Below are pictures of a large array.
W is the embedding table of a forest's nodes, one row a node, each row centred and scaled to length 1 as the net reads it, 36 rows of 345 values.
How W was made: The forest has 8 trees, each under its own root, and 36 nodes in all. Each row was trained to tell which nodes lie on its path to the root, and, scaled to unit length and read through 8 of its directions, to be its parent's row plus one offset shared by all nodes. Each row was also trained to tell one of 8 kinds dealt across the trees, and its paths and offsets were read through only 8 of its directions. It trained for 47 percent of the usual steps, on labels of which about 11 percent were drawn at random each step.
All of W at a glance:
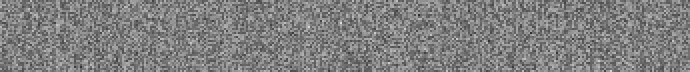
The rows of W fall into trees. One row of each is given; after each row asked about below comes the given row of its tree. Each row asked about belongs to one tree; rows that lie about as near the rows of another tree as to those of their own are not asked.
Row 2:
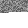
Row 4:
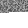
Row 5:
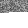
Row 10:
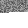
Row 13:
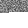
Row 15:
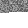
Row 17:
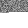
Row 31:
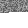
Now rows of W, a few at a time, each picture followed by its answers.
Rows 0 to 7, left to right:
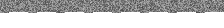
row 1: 4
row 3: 2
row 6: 15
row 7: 13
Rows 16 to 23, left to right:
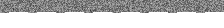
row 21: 15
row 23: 17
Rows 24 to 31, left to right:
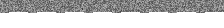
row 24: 4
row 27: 13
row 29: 13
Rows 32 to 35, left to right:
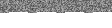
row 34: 2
